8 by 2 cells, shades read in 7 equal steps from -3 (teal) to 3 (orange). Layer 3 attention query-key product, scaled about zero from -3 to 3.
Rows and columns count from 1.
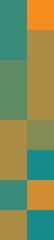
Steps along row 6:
down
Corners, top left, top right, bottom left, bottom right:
-2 3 1 -3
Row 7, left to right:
-2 2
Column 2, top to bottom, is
3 1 1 1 0 -3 2 -3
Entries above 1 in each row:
1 0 0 0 0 0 1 0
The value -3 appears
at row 6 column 2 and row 8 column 2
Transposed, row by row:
-2 -2 -1 -1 1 1 -2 1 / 3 1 1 1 0 -3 2 -3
